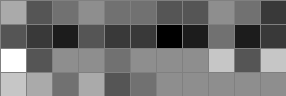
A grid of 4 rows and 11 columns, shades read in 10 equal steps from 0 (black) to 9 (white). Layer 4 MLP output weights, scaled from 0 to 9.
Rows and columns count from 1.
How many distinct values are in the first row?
5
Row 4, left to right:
7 6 4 6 3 4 5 5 5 5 5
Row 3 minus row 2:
6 1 4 2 2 3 5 4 3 2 5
